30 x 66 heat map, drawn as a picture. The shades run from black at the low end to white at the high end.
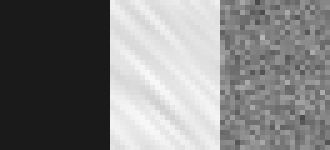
It is made of 1 by 3 panels. Panel 1,1: very low, flat. Panel 1,2: very high, slanting down to the right, faint in contrast. Panel 1,3: middling, fine-grained.
